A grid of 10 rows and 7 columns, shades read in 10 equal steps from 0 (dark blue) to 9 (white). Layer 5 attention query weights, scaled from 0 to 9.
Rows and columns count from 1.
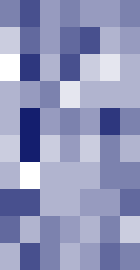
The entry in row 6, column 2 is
0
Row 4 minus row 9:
3 -1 0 3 0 2 -1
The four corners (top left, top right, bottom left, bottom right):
4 4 6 4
